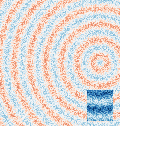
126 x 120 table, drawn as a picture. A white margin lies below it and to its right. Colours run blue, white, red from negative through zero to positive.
Average level on the scale: 50%. Odd patch: lower, in the bottom right. Ninth with the lowest average: bottom right. Rings: centred on the middle right.
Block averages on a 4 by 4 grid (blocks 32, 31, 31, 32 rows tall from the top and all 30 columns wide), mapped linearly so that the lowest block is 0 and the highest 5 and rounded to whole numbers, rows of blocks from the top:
5555 | 5555 | 5554 | 5540
